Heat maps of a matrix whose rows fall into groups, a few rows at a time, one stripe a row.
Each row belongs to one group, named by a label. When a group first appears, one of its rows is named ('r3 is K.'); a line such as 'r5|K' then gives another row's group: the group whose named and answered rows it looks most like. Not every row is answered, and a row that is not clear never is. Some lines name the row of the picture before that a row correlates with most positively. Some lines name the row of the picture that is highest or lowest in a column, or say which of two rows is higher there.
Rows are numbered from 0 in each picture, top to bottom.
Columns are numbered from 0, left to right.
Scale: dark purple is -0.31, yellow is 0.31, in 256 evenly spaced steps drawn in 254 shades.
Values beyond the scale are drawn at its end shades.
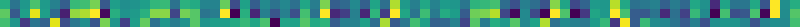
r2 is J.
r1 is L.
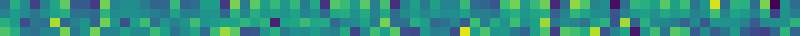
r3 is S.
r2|J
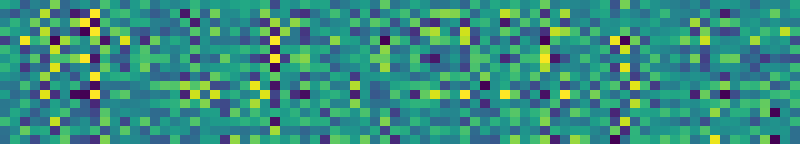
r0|J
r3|S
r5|J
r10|S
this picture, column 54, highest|6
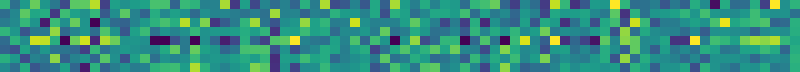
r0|L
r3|J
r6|J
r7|S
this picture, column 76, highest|4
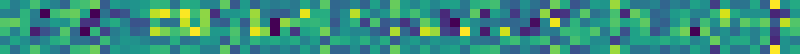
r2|S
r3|S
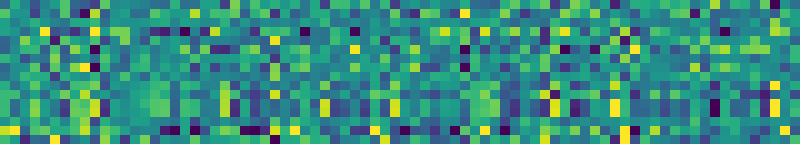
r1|S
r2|L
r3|S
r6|J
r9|L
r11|L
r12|L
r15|J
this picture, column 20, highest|5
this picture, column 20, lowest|3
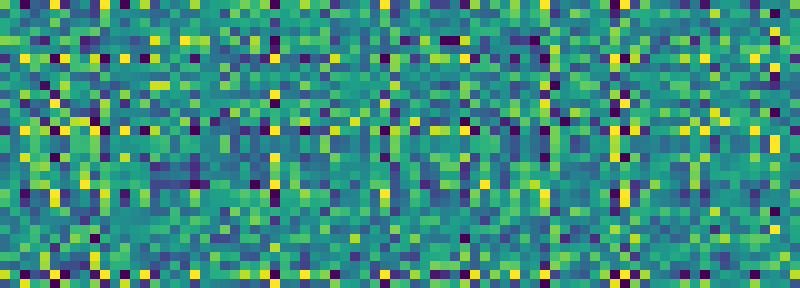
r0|J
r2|J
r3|L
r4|S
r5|S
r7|L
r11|J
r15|L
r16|L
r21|J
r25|L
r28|S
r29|S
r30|J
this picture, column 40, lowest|4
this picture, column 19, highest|30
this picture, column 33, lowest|30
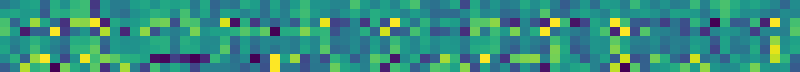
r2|L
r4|L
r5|L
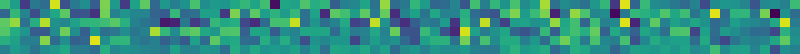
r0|J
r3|S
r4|S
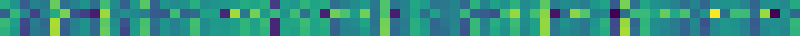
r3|J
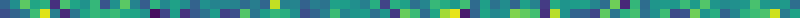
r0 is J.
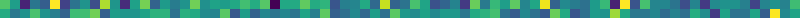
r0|J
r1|L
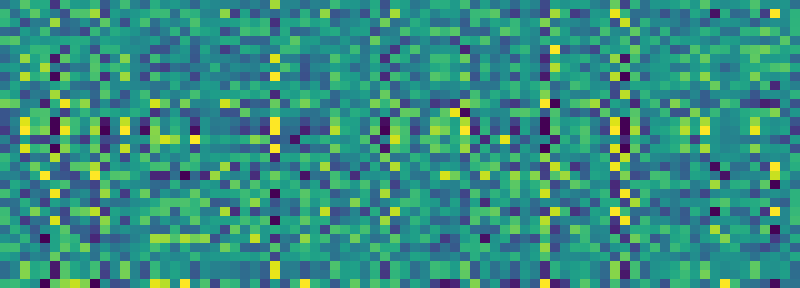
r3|S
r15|S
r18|L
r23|L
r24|J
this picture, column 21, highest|19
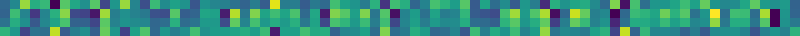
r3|J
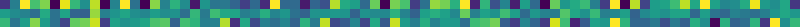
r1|S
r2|L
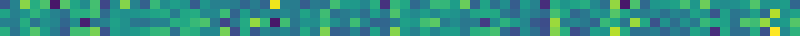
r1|L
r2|S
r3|L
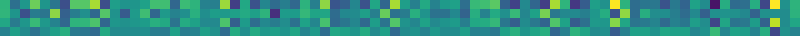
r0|L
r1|J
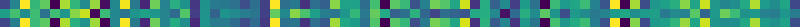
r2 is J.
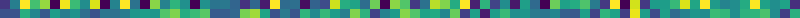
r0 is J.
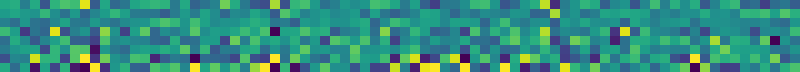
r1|S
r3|J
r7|S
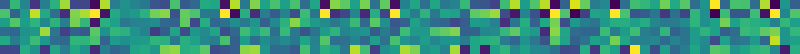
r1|L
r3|S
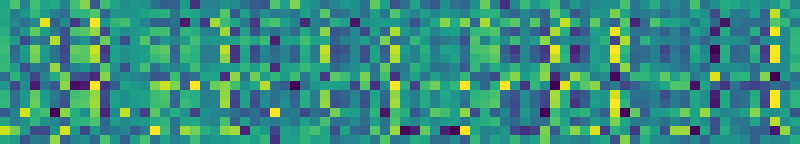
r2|S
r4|J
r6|L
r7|J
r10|L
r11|L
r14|S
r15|J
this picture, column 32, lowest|8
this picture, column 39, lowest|8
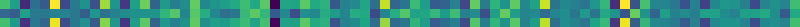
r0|J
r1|S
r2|J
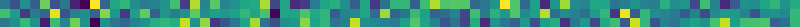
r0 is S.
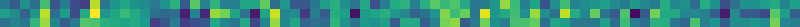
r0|S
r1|S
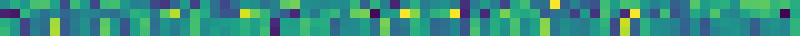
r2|J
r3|J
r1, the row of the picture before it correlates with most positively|0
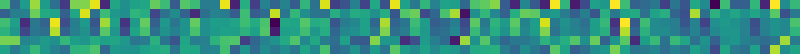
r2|J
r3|J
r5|L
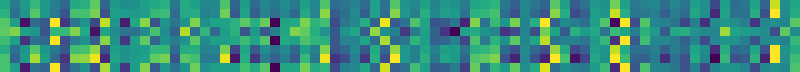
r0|L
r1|L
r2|J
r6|L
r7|J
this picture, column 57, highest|3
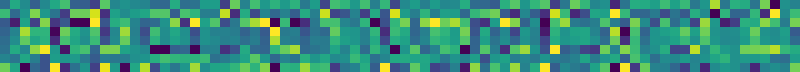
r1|L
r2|S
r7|J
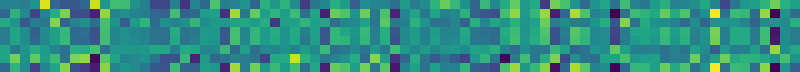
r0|S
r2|J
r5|L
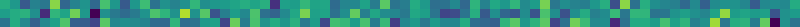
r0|J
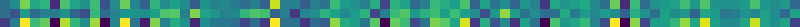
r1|S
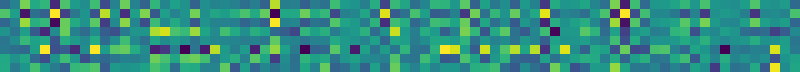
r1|J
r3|S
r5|S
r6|S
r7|L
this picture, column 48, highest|5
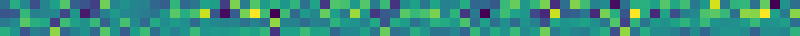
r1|S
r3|J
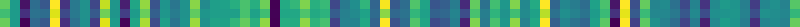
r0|J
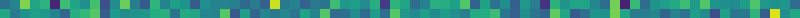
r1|L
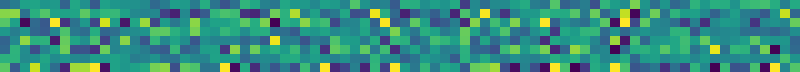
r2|J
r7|L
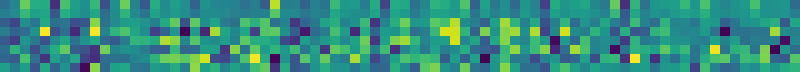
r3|S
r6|S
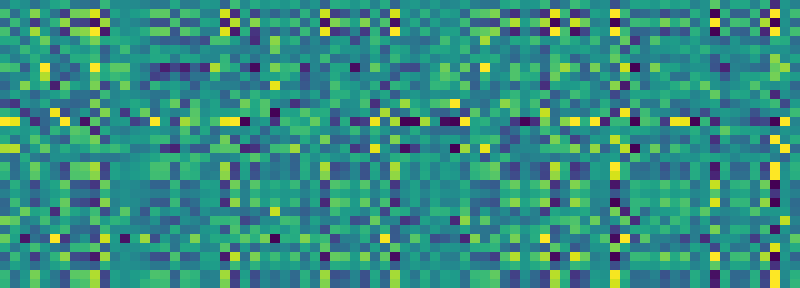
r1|L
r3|L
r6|L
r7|S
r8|S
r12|J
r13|S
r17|S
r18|L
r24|S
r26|J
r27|L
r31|L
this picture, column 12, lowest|26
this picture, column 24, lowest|13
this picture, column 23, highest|13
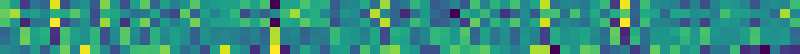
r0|J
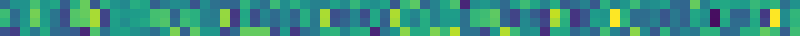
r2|L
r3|S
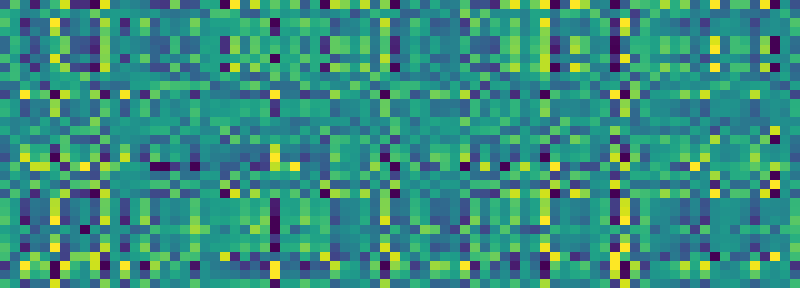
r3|J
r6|J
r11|J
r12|J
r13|S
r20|L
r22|J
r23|J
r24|J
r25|S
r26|J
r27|J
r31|J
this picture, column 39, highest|28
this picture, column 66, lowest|28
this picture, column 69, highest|18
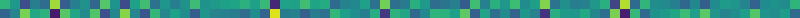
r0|J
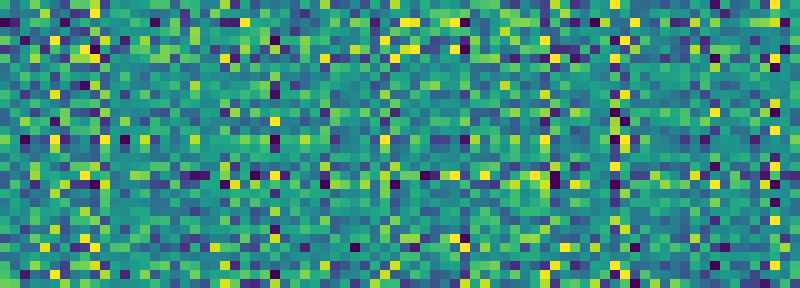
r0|L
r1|S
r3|S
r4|J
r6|L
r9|S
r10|J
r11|L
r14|L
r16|J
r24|L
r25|J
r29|L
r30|J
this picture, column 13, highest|19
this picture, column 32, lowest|20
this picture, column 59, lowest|2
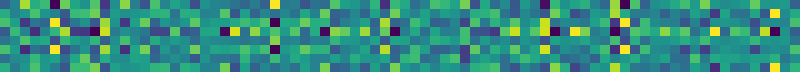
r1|L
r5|J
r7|L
